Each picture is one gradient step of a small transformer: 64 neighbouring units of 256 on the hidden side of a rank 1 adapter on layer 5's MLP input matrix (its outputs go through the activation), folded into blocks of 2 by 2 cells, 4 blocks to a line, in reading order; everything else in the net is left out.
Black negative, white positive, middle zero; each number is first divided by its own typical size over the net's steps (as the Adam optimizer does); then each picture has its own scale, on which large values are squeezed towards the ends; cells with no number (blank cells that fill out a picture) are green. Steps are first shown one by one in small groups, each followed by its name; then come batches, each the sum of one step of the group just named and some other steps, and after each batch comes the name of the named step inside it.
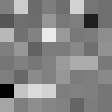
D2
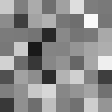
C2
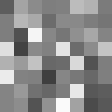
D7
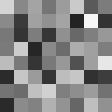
C2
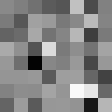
C2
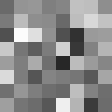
D7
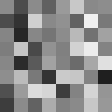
C2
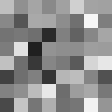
C2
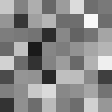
C2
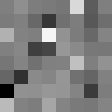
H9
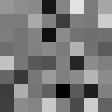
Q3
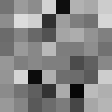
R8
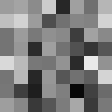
R8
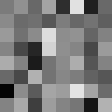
H9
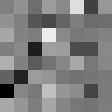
H9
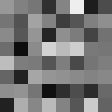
Q3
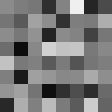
Q3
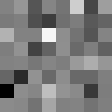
H9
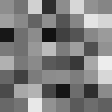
Q3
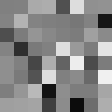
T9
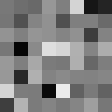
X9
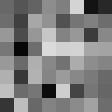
X9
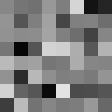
X9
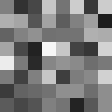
T9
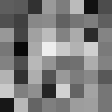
X9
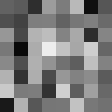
X9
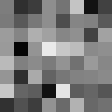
X9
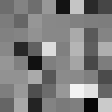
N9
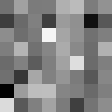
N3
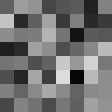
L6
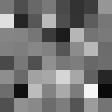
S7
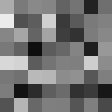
S7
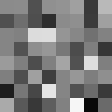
N3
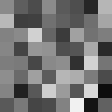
S7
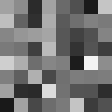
S7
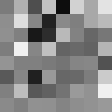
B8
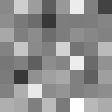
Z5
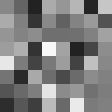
Z5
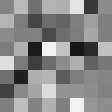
Z5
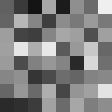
B8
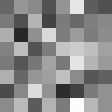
Z5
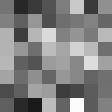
Z5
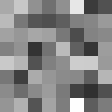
Z5
